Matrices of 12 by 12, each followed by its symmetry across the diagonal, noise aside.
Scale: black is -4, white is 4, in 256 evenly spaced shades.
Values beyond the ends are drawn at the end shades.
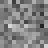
neither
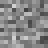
neither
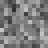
neither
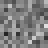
neither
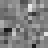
antisymmetric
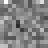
neither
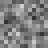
antisymmetric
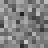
neither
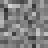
antisymmetric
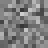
neither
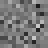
neither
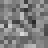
antisymmetric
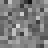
neither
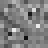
antisymmetric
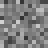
antisymmetric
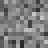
neither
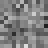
antisymmetric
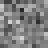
antisymmetric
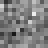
antisymmetric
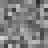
antisymmetric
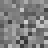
antisymmetric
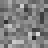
antisymmetric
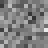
neither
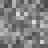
neither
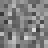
neither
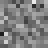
antisymmetric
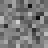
neither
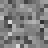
neither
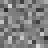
antisymmetric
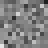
antisymmetric
